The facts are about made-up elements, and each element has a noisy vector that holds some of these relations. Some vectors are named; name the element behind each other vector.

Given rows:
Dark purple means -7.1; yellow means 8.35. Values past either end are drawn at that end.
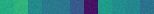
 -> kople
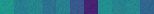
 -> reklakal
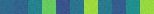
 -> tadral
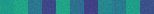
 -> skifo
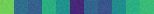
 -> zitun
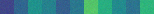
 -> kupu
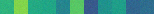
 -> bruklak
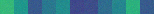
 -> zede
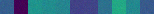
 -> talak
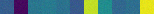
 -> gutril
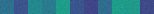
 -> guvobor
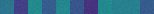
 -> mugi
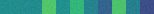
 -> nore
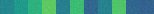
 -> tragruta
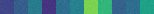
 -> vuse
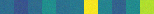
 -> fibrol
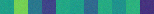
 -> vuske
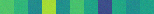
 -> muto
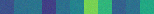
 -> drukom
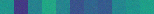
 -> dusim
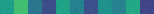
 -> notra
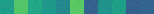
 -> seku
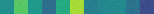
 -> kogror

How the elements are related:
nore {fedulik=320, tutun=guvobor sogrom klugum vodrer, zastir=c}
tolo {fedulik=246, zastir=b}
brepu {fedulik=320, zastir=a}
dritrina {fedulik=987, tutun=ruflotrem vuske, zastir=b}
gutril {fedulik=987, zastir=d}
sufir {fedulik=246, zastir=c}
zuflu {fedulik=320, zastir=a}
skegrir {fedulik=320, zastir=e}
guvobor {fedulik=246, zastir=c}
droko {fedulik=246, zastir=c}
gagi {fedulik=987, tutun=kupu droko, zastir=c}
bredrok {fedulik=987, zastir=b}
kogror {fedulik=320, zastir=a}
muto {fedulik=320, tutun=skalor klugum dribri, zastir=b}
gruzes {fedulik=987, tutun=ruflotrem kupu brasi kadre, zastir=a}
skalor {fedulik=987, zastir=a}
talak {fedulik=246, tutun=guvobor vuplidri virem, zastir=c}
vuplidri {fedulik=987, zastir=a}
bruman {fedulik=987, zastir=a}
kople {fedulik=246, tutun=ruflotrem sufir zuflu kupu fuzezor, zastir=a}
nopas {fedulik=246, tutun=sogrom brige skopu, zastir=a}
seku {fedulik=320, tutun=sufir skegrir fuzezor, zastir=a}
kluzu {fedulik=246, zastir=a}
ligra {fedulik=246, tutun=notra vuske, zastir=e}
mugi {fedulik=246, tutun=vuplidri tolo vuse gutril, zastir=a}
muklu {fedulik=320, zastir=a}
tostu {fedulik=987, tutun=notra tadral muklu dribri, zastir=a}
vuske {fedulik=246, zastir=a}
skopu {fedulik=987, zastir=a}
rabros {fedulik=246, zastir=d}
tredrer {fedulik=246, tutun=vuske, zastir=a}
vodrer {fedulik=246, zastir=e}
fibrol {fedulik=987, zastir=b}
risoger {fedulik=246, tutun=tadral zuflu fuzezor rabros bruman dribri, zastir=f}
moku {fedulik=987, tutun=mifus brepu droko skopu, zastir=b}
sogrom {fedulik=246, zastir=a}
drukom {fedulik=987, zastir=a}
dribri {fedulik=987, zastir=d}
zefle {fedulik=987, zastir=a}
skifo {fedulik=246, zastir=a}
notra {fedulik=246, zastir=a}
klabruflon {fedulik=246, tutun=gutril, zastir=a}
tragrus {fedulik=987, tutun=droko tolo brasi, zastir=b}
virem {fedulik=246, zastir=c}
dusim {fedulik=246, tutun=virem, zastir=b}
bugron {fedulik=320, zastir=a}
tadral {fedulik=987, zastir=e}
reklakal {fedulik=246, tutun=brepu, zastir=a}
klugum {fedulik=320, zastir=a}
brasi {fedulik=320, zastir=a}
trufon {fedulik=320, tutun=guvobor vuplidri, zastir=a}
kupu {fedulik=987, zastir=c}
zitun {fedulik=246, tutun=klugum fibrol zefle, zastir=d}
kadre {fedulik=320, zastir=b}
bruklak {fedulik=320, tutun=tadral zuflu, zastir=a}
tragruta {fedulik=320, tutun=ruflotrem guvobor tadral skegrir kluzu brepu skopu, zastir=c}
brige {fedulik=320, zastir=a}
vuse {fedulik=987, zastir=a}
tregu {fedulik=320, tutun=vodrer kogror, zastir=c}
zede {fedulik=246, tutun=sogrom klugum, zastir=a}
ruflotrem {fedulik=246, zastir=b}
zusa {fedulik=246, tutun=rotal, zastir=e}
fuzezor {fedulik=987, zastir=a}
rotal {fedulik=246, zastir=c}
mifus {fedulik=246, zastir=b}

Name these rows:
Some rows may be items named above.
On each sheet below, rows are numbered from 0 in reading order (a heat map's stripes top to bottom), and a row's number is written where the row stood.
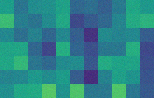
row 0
tolo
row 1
rabros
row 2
klabruflon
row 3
sogrom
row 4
tredrer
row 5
droko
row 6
tregu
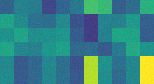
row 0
fuzezor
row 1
nopas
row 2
sufir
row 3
mifus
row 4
dribri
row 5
dribri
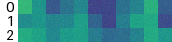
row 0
zede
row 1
rotal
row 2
ruflotrem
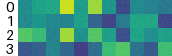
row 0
skegrir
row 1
rotal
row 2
muto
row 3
gruzes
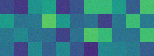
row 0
gagi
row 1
vodrer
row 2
tostu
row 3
mugi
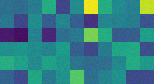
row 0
dritrina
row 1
mugi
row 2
vuplidri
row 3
rotal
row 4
ruflotrem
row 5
trufon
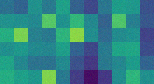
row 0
virem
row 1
nore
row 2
klugum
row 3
rotal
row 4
nopas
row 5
risoger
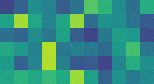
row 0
kupu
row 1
zuflu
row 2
virem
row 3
ligra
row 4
zusa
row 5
kadre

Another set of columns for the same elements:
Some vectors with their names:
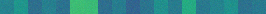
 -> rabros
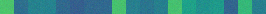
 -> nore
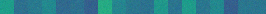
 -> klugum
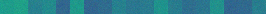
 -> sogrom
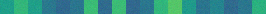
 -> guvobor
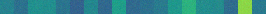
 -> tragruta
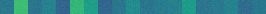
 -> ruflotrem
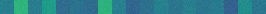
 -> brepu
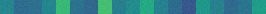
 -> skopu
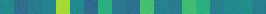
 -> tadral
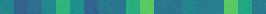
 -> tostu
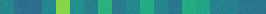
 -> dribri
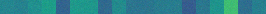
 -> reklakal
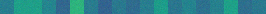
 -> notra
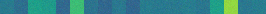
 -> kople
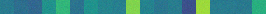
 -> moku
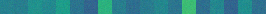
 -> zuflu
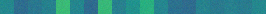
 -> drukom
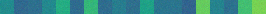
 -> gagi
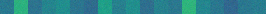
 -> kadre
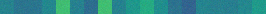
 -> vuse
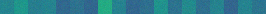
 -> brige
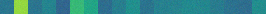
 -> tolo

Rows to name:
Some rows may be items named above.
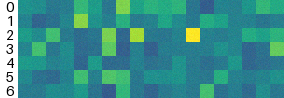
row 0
vuplidri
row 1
dribri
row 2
talak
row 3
droko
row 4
sogrom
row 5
gutril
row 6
zuflu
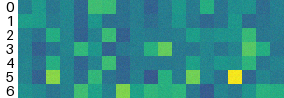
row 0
rabros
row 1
sogrom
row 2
zusa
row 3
tostu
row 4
zusa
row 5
risoger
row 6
vuplidri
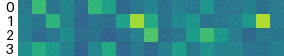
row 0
ruflotrem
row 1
trufon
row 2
muto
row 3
vodrer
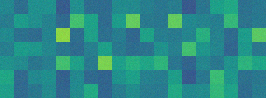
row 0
nopas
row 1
dusim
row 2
kupu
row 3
skegrir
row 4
vuplidri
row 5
zede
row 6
zitun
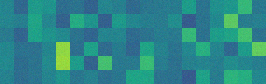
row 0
seku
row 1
klabruflon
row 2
bruklak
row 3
kupu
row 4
fuzezor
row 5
gruzes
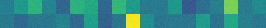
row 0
mugi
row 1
dritrina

